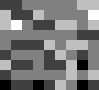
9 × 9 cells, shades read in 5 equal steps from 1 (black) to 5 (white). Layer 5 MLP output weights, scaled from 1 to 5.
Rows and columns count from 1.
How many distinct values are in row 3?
4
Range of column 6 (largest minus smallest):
2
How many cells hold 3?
35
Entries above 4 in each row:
0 1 1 0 0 0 0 0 0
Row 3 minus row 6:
2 2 0 -1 0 0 1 1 1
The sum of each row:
27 29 31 25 27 25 23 28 18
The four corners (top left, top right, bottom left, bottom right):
2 4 1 2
